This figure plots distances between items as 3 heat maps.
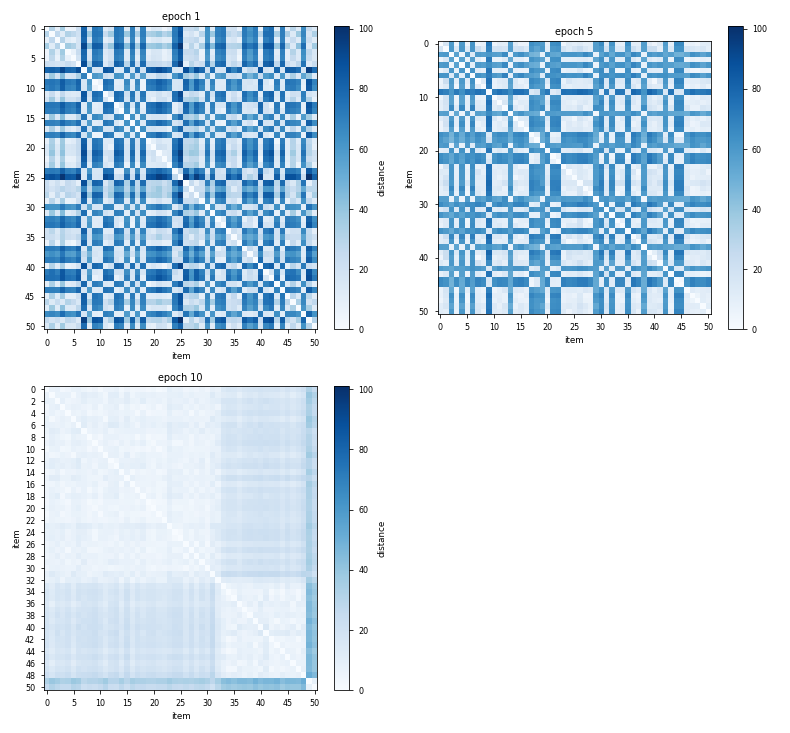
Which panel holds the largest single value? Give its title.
epoch 1
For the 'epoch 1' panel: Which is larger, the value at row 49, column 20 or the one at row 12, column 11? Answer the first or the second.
the first
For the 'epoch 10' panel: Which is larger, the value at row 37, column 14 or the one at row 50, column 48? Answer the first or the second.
the second
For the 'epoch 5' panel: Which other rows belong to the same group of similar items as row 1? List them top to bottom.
0, 3, 5, 7, 8, 10, 11, 12, 14, 15, 16, 20, 23, 24, 25, 26, 27, 28, 31, 33, 34, 36, 37, 39, 40, 41, 43, 46, 47, 48, 49, 50
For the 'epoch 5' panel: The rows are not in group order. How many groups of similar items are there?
3
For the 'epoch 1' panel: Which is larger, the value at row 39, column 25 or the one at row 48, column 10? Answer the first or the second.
the first
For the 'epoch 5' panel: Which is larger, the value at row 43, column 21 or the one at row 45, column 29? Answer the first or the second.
the first
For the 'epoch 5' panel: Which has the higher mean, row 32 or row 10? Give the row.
32
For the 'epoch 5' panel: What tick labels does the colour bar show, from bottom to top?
0, 20, 40, 60, 80, 100
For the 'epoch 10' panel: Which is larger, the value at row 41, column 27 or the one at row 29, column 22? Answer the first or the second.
the first
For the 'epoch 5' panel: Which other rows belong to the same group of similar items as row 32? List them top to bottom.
9, 17, 18, 21, 22, 30, 35, 42, 44, 45
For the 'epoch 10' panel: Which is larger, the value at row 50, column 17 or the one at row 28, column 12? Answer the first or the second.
the first
